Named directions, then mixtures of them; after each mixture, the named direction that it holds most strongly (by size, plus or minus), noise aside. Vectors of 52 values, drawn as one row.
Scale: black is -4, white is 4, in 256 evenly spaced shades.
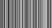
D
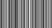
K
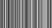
D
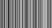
D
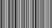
K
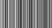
D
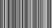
D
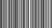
K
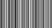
K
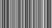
K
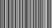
D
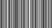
K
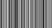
K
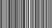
K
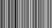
D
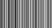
D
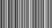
K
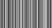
D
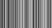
D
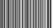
D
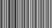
K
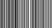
K
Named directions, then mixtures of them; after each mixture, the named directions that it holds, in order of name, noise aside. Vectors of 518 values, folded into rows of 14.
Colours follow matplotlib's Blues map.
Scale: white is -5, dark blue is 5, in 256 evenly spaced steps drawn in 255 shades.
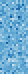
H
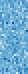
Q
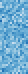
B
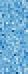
Q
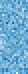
B, Q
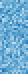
B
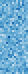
H, Q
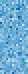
H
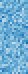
B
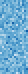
H, Q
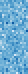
Q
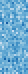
H, Q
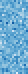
B, Q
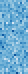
Q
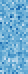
H, Q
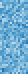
B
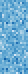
Q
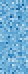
H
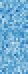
B, Q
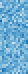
B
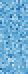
B, H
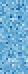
H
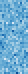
Q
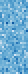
Q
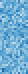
B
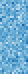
B, H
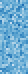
B, H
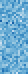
B, Q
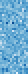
B, Q
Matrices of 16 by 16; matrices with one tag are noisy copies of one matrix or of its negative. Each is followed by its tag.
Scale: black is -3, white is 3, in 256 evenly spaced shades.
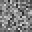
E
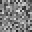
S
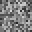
S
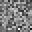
E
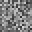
E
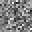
E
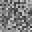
E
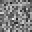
S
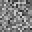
E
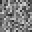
S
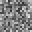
S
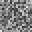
E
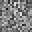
E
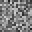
E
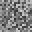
E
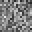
E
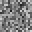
S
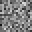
S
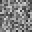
S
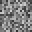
S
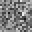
E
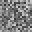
E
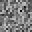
S
